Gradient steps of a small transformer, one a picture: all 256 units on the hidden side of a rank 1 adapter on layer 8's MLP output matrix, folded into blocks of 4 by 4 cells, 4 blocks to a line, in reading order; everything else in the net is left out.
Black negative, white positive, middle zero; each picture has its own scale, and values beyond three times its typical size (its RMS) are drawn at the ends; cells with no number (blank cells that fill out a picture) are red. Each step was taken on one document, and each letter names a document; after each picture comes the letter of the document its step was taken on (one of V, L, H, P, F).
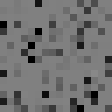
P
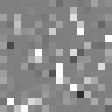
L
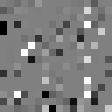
P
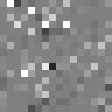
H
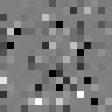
L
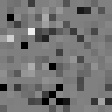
H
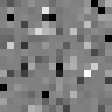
H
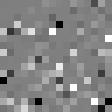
L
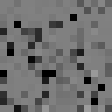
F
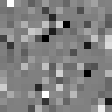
H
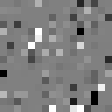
P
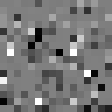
F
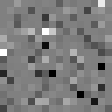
L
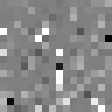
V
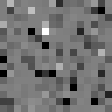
V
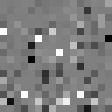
F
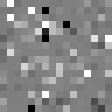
H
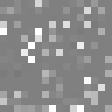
P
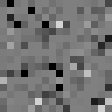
H
